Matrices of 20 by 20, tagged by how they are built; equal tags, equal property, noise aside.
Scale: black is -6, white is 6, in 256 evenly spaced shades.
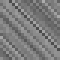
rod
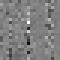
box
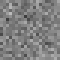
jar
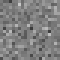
jar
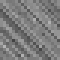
rod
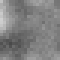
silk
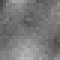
silk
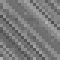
rod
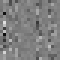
box
